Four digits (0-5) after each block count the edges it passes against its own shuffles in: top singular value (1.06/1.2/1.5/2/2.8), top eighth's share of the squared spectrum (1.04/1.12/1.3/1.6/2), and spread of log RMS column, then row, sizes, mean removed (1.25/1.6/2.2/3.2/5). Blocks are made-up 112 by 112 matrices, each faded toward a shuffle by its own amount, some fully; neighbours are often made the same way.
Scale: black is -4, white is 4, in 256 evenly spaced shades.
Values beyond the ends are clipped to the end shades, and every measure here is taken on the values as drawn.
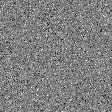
0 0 0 0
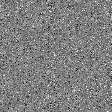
1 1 2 0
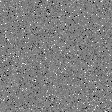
1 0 0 0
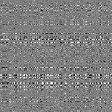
5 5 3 4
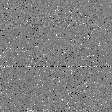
3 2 0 1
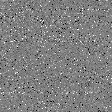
2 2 0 1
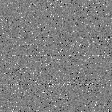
2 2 0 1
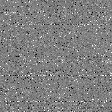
3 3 0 2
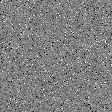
0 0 0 0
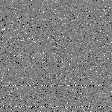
3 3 0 2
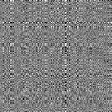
5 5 4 4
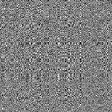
5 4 3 3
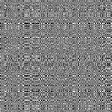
5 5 4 4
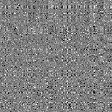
5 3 2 3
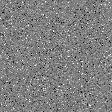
2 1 0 0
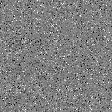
3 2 0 0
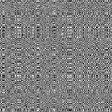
5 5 4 4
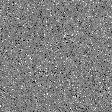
2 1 0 0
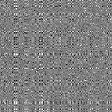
5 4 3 3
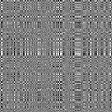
5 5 4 4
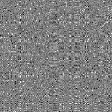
5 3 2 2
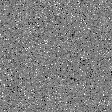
2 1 0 0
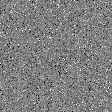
1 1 0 0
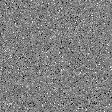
0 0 1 1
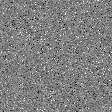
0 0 0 0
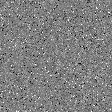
0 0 0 0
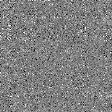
1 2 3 2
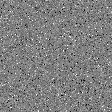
0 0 0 0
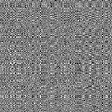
5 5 3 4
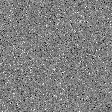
1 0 0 0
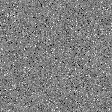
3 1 0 0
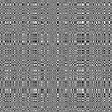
5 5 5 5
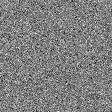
0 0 0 0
